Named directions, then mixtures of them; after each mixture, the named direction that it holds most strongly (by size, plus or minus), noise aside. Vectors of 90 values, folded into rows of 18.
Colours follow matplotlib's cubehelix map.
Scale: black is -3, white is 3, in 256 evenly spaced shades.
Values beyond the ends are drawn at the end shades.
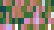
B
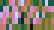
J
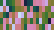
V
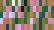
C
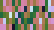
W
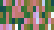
B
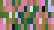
W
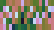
J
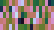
J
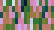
C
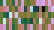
W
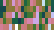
B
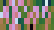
J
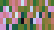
J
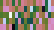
W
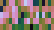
J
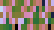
B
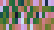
J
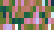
B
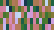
V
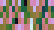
C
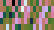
C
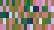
W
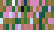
C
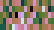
W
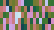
V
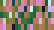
W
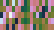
C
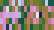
J
